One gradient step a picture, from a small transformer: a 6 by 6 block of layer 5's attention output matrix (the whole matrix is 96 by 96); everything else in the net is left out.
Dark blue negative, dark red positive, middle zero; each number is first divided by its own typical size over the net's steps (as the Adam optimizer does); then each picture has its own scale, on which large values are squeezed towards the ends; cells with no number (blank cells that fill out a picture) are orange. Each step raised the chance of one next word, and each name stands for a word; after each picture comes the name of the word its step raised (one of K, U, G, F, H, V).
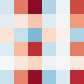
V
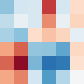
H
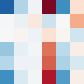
V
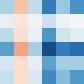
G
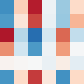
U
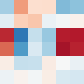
V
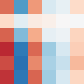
G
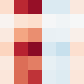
G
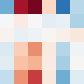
V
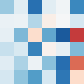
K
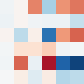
H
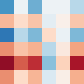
H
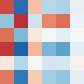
G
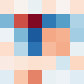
U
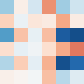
K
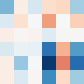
H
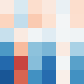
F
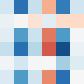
G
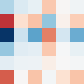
U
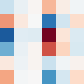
U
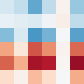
H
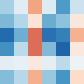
G
